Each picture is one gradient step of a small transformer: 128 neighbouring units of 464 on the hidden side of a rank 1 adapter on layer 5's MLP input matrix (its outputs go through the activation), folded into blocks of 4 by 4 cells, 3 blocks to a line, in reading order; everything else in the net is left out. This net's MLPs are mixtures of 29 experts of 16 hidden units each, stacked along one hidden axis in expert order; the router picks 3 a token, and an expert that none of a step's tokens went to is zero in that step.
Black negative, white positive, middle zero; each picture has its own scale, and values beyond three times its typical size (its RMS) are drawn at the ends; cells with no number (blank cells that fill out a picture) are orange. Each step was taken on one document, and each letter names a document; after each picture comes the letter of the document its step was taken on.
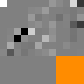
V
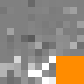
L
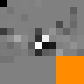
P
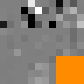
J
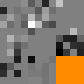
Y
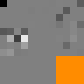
V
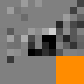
P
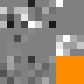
Y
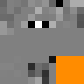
J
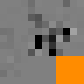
P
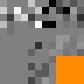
J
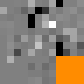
Y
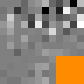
J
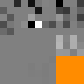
Y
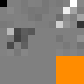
V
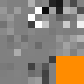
J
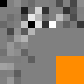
V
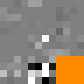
L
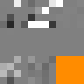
Y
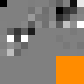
V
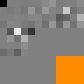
V
